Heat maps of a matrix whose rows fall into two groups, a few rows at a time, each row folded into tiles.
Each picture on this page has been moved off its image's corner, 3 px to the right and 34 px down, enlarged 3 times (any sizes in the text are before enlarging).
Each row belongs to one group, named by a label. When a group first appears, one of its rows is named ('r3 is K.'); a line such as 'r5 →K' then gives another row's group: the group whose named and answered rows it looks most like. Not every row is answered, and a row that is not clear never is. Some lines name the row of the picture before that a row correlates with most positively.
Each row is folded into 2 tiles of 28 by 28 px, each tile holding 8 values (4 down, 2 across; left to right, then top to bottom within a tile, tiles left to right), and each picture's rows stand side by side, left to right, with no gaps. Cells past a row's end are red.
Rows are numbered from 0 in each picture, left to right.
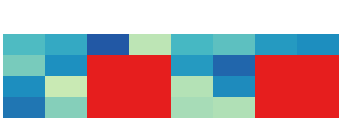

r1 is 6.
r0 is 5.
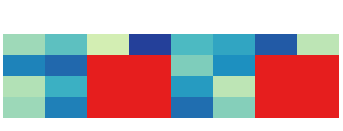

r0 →6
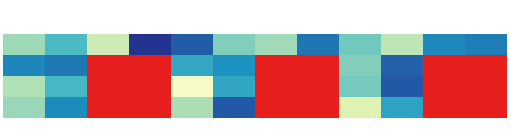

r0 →6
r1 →6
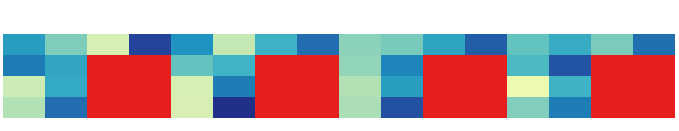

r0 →6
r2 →6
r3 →6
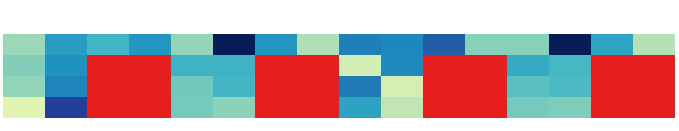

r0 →6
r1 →5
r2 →5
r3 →5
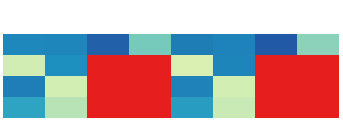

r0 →5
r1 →5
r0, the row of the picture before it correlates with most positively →2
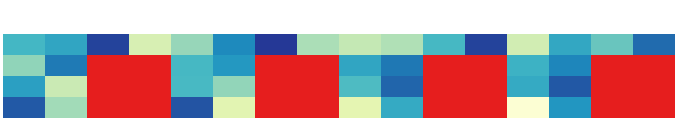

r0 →5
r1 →5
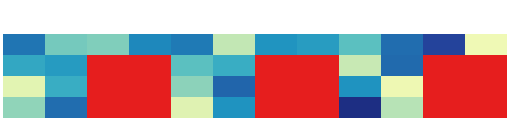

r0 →6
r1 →6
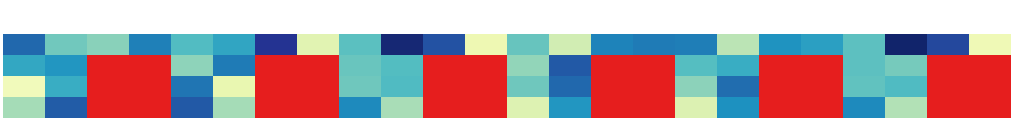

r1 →5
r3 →6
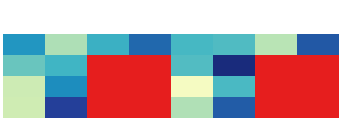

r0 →6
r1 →6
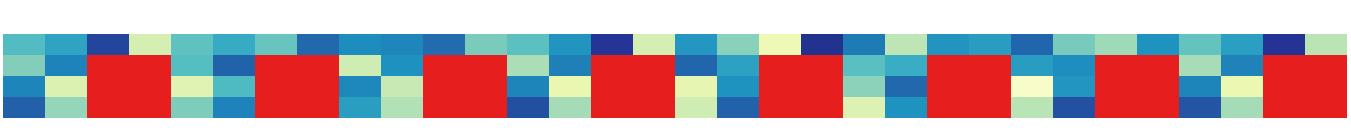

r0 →5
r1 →6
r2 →5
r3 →5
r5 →6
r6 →6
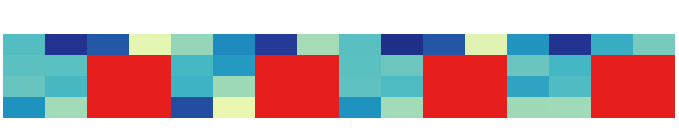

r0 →5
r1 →5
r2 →5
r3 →5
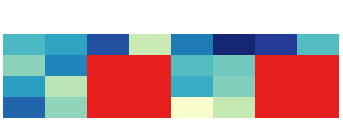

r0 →5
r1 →5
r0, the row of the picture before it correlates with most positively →1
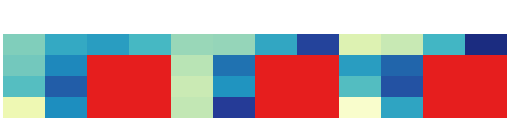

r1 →6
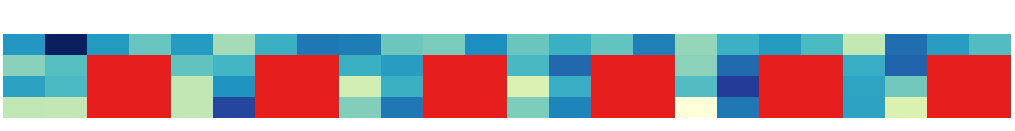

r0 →5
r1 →6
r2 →6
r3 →6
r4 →6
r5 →5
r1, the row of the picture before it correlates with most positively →1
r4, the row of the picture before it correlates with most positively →0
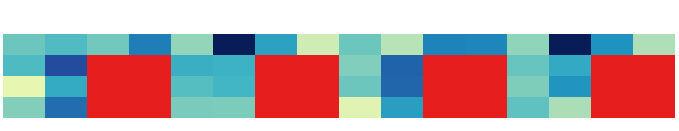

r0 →6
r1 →5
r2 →6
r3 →5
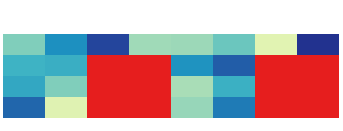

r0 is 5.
